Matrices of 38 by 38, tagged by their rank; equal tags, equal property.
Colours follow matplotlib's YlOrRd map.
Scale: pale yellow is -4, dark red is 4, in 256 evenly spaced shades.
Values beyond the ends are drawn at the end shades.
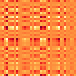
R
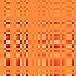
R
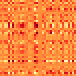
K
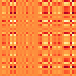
R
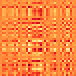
K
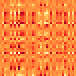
K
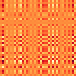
R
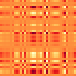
R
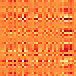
K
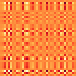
R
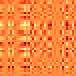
K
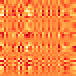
K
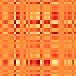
R
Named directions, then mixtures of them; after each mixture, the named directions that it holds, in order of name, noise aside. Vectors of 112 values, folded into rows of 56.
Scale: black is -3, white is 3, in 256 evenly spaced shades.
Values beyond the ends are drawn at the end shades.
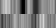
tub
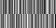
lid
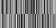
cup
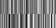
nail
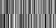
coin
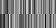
coin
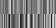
nail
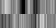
tub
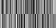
cup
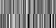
coin, nail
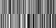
nail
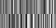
lid, nail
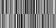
cup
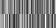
coin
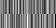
lid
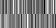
cup, lid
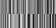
nail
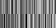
coin, nail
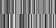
coin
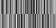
cup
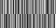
lid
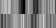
tub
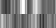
tub
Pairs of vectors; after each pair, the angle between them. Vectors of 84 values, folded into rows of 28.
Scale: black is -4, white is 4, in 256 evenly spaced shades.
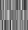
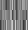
orthogonal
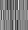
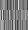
nearly parallel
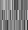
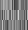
nearly parallel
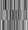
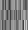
partly aligned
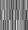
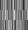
partly aligned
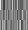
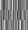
nearly parallel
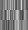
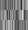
nearly opposite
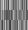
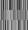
nearly opposite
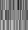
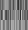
nearly parallel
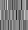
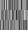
nearly parallel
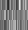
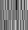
partly aligned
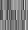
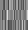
orthogonal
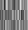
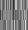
orthogonal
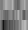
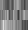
nearly opposite
